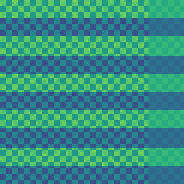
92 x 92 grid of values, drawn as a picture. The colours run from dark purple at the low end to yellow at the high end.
Stripes running across repeat 5 times from top to bottom. The right part is calmer, past a seam about 80% of the way across. Overall the values sit about 50% of the way up the scale.
